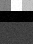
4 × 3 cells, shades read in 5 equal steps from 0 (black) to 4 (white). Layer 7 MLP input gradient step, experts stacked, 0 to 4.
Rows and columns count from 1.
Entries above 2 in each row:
2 0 0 0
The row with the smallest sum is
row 2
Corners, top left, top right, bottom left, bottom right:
2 3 1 1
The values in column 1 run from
0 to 2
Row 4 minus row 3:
0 0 0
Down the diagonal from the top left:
2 0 1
